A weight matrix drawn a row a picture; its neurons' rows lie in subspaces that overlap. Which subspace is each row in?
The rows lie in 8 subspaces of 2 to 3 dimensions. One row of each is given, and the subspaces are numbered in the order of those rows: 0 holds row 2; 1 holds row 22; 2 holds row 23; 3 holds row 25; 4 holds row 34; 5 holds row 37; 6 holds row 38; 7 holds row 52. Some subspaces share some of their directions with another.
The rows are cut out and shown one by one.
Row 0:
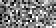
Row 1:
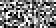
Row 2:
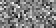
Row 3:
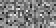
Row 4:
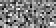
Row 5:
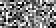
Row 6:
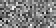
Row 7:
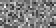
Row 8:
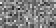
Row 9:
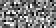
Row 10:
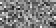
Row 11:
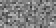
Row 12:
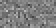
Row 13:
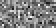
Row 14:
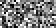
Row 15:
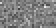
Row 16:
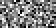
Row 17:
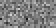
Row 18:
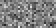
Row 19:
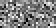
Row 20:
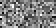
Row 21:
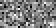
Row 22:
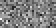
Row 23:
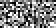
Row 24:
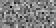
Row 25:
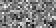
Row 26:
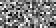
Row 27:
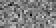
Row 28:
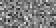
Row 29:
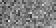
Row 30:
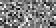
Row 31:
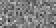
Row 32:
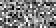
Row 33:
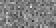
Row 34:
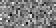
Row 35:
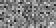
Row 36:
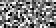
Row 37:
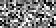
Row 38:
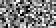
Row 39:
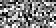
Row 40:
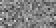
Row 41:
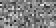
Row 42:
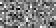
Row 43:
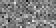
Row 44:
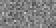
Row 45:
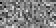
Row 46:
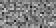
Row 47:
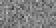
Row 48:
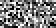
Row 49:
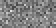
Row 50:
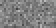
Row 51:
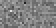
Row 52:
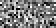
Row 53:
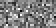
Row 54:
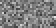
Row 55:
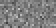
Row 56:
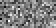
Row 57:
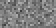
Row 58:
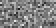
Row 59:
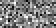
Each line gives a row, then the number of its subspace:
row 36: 2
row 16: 6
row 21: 3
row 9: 0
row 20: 6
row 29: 4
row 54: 6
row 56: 4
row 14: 6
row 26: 2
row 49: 1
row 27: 0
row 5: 7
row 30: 5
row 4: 2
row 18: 3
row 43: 3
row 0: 4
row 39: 0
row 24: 0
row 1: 2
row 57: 6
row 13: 7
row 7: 5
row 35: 6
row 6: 1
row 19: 5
